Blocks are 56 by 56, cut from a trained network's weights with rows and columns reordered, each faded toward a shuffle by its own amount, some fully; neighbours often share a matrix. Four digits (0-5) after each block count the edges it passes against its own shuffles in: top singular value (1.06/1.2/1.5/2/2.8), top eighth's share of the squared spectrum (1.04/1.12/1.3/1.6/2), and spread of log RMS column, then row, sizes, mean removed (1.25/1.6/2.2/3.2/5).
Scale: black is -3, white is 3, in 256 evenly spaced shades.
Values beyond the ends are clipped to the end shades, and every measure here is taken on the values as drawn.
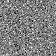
2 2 0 0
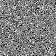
2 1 0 0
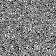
0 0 0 0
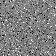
0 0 0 0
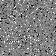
0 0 0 0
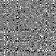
3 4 2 2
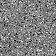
1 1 0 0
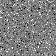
0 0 0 0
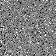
2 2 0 1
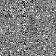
3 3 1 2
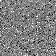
2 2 0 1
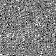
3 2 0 1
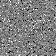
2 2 0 1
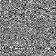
3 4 1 2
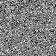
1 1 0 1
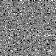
2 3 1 2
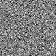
2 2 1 0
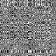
4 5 3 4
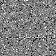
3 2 0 1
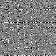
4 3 1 2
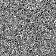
1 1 0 0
